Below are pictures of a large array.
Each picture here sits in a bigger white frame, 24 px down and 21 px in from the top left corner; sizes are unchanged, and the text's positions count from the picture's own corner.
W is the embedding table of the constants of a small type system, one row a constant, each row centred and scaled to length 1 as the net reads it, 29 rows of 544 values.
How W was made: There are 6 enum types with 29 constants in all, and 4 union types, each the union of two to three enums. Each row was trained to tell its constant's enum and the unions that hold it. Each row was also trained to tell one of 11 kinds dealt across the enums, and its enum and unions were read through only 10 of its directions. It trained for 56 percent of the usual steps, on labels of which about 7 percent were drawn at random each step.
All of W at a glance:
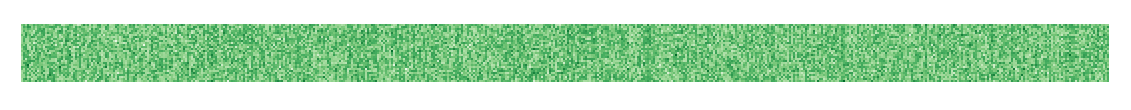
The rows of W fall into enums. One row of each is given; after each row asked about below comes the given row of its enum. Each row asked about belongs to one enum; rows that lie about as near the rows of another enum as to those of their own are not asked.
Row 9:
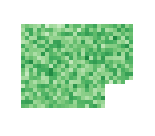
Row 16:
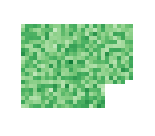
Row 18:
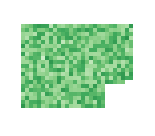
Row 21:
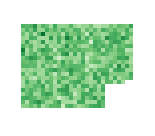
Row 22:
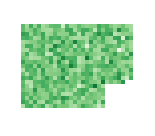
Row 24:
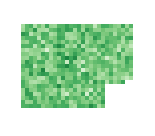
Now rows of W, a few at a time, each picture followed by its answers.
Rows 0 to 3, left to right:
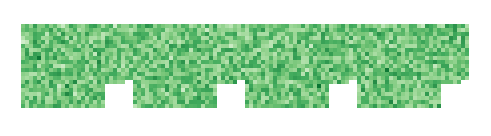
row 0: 18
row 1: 16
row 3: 9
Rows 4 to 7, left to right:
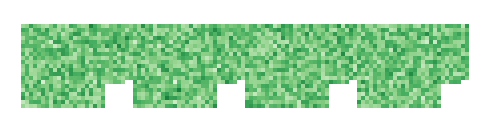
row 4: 21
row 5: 22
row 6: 24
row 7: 16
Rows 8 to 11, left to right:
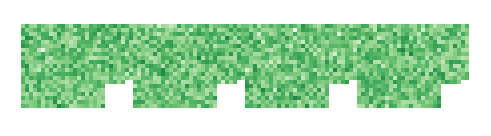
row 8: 24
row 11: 21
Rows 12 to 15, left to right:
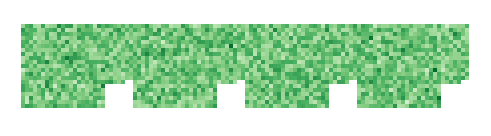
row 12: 24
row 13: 21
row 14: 16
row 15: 16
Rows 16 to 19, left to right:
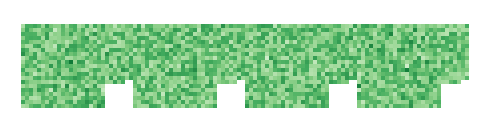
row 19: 21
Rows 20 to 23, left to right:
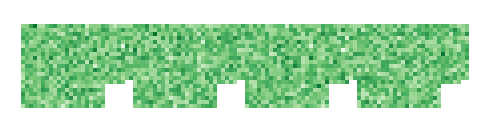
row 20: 21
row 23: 22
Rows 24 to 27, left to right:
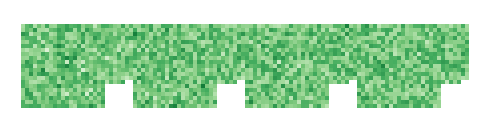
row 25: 22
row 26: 9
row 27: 9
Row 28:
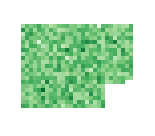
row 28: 16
